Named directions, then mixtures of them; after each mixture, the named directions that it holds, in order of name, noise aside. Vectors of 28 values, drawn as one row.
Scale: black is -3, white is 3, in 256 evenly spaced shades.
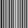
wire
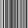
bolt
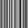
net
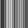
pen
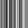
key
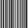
bolt, wire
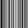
bolt, wire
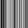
key, pen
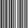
key, wire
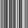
key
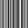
net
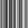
key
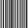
bolt, wire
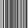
bolt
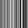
key, net
